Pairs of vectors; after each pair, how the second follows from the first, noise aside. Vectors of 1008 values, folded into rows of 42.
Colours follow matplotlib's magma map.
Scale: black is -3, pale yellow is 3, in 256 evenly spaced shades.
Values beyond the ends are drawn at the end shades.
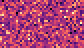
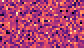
negated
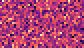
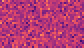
shrunk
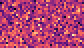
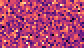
wrapped around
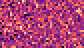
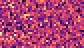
negated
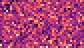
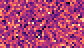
wrapped around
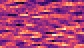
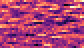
wrapped around
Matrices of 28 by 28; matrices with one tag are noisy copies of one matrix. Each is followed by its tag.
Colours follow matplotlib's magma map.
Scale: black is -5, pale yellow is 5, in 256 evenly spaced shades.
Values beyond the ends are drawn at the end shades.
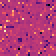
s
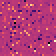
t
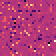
t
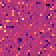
s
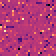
s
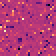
s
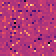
t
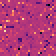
s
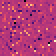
t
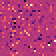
t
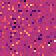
t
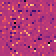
t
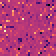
s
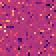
s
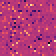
t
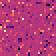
s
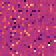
t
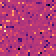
s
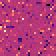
s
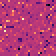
s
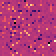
t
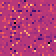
t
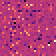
t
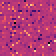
t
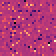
t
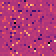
t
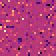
s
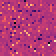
t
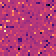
s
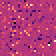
t
